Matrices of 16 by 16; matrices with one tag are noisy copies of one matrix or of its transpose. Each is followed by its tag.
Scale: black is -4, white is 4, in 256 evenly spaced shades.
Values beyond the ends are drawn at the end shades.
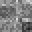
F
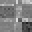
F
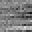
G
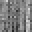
G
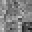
F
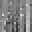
G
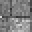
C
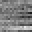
G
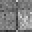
C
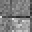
C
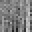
G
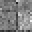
C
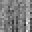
G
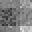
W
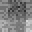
W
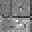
C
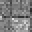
C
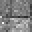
C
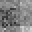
W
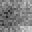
W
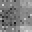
W
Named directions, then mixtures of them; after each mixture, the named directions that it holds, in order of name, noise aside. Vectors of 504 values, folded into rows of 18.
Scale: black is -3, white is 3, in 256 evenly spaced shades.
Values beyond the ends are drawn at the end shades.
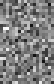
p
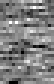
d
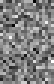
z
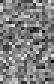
d, z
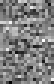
d, p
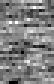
d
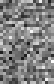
d, z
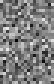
p, z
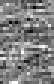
d, p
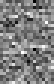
d, z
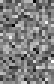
z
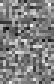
d, p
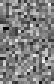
p
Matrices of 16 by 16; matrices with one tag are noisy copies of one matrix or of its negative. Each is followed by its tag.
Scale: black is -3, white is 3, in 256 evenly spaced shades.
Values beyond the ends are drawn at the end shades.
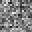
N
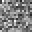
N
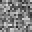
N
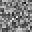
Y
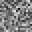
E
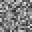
E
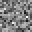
Y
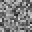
E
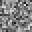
Y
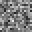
N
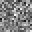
E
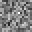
Y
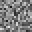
E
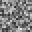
Y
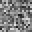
N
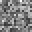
N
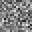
E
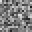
N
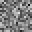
E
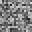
N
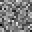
E
